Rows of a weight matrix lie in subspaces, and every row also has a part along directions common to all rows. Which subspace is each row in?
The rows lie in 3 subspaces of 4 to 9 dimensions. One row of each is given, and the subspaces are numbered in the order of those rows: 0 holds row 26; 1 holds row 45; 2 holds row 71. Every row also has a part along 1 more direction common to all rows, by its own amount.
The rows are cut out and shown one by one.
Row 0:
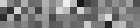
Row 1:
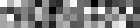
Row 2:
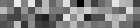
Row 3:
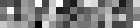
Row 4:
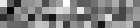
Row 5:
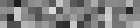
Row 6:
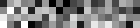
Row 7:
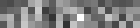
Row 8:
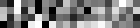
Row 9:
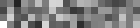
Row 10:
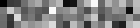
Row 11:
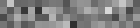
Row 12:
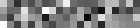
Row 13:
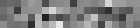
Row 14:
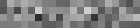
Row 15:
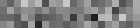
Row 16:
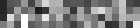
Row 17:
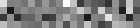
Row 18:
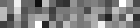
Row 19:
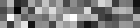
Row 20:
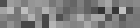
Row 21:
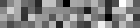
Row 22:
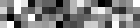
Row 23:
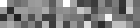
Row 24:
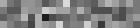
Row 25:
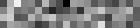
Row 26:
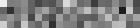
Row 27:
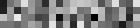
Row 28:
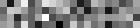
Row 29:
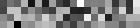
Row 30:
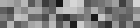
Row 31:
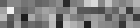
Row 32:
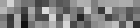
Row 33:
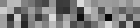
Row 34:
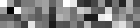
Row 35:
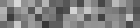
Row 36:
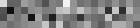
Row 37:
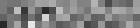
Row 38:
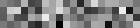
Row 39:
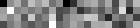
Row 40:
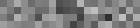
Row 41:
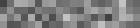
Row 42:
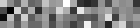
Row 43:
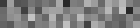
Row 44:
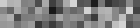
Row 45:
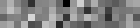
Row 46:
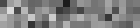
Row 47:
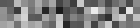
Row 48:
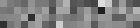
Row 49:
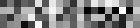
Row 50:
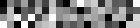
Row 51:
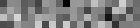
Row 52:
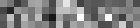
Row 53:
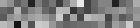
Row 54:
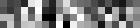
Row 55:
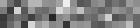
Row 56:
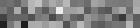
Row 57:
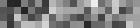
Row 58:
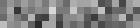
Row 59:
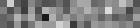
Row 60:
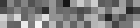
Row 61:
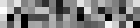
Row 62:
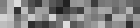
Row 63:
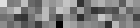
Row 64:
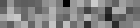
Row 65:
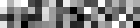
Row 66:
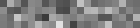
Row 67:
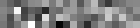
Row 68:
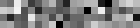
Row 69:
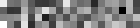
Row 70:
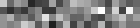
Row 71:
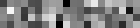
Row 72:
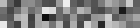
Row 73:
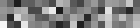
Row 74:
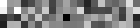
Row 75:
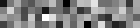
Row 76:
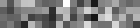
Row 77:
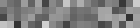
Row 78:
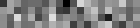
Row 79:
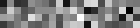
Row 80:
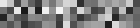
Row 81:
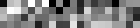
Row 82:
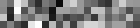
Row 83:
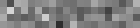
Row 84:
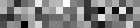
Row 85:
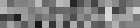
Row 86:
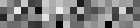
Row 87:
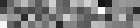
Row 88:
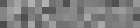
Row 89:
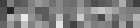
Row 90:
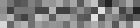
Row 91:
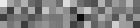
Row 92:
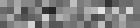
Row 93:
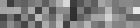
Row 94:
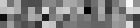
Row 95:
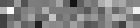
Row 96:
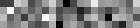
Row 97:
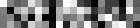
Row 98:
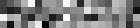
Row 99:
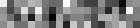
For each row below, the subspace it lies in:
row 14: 1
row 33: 2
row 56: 0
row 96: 2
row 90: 1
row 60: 1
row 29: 1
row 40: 2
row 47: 2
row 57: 0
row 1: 0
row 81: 0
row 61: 2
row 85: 1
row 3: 1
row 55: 0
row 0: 2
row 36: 0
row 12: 0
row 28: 2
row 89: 2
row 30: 1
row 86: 2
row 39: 0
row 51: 1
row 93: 1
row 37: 0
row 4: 0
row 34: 0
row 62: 0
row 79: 2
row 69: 0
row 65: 2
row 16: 2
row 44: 0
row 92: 0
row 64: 1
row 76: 1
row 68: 1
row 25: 0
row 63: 2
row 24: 0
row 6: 0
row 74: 1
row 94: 1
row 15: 1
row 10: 0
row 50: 1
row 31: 2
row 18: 1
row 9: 1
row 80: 2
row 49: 0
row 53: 1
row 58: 1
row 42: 2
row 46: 0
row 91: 2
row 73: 0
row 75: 0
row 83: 2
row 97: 2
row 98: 1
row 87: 1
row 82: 1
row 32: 2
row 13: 0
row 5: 0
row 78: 2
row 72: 0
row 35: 1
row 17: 1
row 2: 1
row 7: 2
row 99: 2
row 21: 1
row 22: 1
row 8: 1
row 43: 2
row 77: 1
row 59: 2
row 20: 0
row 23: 1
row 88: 0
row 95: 1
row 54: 2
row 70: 0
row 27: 1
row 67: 0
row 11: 2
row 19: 1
